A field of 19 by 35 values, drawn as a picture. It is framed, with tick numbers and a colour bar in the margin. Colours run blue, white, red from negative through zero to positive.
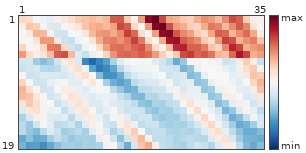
Values change most from cell to cell in the top middle. Streaks slant down to the right. The top part is higher, up to a seam about 30% of the way down.
